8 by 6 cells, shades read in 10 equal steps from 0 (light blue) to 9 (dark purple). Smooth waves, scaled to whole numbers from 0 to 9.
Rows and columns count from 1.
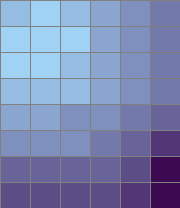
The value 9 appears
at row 7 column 6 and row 8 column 6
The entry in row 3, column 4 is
2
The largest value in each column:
6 6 6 6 7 9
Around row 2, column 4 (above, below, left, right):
2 2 0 3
